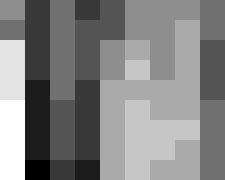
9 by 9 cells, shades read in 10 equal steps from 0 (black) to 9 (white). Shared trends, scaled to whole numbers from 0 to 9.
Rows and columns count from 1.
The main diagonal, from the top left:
5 2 4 3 6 7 7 6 4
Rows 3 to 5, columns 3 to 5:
4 3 5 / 4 3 5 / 4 2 6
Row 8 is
9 1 3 2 6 7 7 6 4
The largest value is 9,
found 4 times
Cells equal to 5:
10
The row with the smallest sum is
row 1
